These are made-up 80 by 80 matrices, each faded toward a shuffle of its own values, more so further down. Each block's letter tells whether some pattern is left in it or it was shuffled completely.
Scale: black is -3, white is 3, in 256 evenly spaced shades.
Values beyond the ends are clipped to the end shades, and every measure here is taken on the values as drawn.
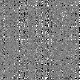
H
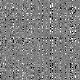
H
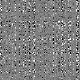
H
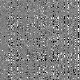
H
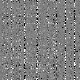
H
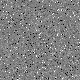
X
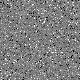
X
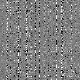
H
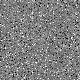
X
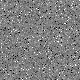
X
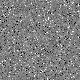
X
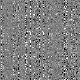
H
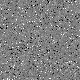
X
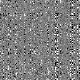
H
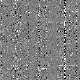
H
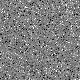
X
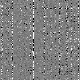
H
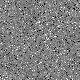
X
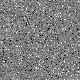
X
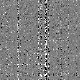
H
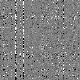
H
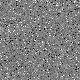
X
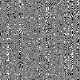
H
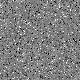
X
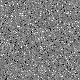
X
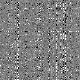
H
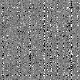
H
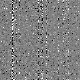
H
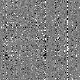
H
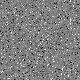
X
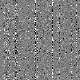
H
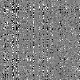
H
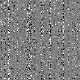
H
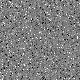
X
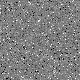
X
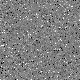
X
